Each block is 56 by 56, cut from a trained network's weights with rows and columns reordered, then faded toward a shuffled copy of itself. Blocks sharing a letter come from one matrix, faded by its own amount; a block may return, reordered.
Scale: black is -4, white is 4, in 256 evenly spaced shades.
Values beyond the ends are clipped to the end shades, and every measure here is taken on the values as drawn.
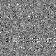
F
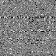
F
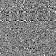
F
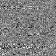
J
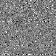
F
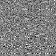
J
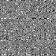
F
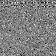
F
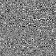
J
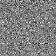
F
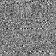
J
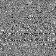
F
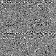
F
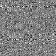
J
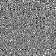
J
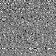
F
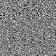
J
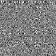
J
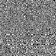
J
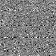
F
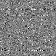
F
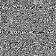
J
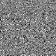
J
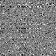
F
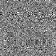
J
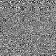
J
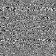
J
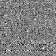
F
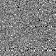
F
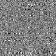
J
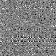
F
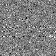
F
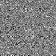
J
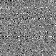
F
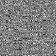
J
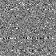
F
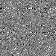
F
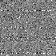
F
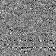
F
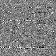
F
